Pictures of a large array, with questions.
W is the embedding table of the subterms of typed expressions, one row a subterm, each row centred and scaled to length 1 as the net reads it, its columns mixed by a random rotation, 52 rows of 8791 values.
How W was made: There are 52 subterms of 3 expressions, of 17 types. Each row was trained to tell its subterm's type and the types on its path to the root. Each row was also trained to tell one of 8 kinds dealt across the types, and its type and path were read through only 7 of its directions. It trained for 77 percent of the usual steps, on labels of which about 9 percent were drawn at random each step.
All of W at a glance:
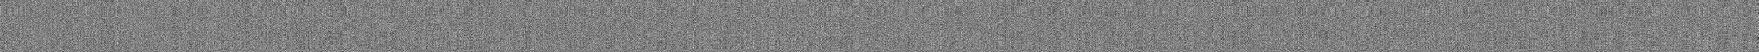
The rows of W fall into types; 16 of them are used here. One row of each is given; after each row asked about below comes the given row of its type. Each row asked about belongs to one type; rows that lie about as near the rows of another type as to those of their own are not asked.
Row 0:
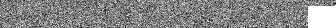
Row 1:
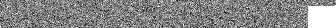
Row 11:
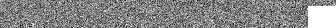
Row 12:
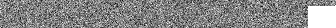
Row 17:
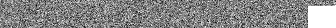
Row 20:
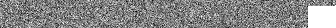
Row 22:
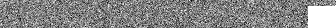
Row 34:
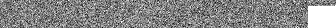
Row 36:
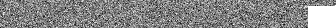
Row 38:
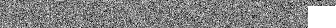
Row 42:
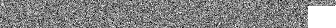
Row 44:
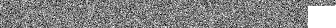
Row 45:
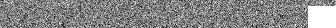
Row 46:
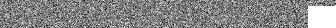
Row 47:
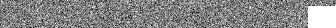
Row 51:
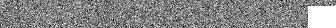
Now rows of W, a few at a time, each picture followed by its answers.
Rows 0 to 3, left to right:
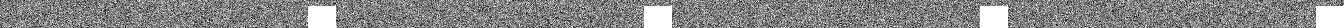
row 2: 11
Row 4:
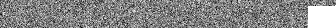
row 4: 36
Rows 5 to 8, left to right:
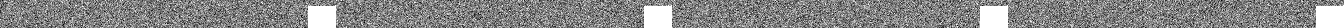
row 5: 45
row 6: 22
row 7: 46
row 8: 34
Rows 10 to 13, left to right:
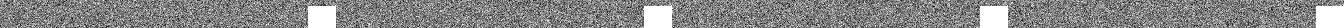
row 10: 12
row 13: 11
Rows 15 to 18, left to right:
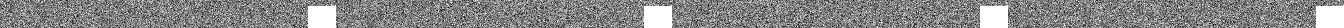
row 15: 34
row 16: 0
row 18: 11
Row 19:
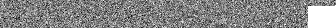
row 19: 46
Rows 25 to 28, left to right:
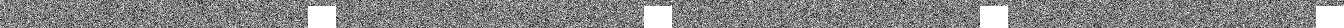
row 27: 34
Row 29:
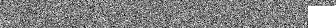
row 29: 17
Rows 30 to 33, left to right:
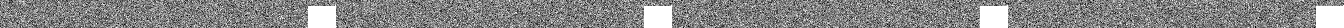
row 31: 0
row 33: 36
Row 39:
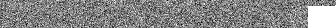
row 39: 38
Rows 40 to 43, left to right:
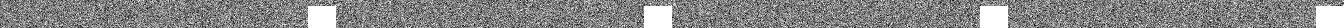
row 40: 47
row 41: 22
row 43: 0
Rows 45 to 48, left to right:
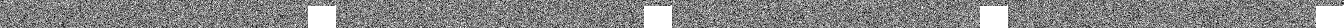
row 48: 47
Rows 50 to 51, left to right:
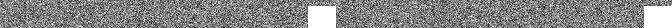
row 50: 20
